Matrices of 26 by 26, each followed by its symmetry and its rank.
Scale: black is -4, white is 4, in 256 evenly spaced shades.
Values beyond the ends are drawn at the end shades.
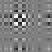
symmetric, rank one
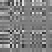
neither, rank two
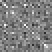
symmetric, rank five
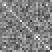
symmetric, rank five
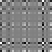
symmetric, rank one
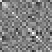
symmetric, rank five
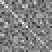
symmetric, rank five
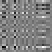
neither, rank two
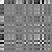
symmetric, rank one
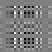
neither, rank one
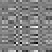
neither, rank two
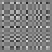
symmetric, rank one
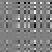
neither, rank one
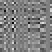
neither, rank two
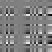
neither, rank one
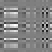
neither, rank one
